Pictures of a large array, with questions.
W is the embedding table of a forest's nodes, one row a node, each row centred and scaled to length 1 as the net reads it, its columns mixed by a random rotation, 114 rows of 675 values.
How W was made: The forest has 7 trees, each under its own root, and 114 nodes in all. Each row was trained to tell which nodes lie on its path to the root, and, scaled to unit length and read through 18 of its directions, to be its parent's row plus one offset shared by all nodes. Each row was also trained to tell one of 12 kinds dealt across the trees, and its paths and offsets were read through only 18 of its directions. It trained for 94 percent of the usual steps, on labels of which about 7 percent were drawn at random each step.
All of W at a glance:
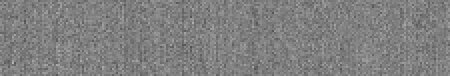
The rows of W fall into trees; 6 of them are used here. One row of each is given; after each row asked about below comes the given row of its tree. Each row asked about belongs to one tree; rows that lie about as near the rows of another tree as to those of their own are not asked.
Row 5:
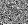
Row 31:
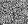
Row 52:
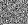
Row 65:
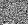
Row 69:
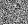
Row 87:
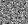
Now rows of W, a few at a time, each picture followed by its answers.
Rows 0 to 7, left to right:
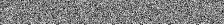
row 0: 65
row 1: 5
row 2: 31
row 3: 52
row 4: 69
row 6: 69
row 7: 65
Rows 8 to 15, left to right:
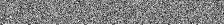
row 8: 65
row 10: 69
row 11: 65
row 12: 31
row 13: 52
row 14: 87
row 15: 87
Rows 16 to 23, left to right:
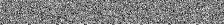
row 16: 52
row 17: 31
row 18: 87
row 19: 5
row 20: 87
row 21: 87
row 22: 52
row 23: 65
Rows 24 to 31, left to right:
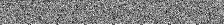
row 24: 87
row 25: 5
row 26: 87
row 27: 69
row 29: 65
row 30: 69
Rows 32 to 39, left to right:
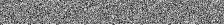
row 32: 31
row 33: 31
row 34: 52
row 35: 52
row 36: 69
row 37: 52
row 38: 69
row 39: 31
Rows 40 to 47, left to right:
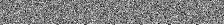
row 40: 69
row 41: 87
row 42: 69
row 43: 65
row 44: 31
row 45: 5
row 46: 5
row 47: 65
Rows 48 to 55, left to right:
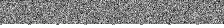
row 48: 87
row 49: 52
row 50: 65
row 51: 31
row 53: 65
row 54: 87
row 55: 69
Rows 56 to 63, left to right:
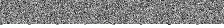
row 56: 69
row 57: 65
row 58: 52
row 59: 31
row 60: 31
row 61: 65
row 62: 65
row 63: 87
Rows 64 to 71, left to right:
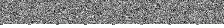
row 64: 5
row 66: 87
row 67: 5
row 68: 5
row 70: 87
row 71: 87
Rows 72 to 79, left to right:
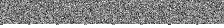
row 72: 5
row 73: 87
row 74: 52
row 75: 87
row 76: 52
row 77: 31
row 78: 5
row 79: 87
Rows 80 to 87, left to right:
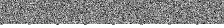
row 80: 52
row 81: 87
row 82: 65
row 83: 65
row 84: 5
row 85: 69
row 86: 52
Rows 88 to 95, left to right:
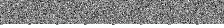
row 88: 52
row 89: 87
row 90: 87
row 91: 52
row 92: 65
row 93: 65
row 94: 65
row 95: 69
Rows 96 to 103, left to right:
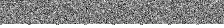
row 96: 87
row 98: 5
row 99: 65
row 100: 31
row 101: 69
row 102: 52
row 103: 52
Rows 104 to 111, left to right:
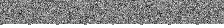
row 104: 52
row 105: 69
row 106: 31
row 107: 87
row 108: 87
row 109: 52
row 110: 5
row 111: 31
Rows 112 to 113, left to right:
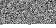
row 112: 31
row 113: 69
